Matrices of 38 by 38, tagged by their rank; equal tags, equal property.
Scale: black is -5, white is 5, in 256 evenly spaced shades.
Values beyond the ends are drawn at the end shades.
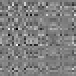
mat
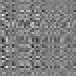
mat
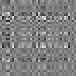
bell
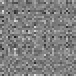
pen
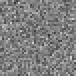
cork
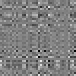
mat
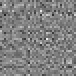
pen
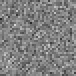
cork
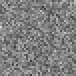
cork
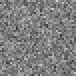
cork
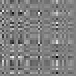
bell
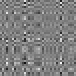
bell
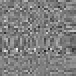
pen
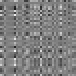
bell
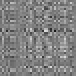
mat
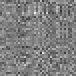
pen
